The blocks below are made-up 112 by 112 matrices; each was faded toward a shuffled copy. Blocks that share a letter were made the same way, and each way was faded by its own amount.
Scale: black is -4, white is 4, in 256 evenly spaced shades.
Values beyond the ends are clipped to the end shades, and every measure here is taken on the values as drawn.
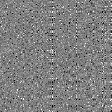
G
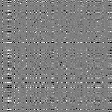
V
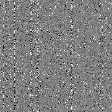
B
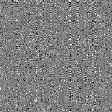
G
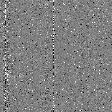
B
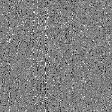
B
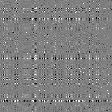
V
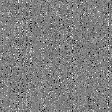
B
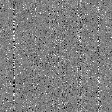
B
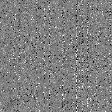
B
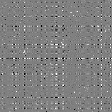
V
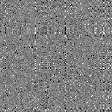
G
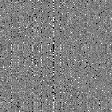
G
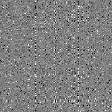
G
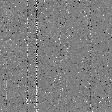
B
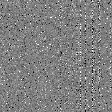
B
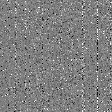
B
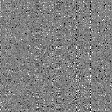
G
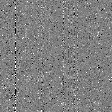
B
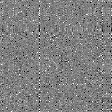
G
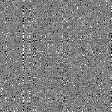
G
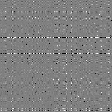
V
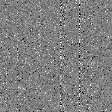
B
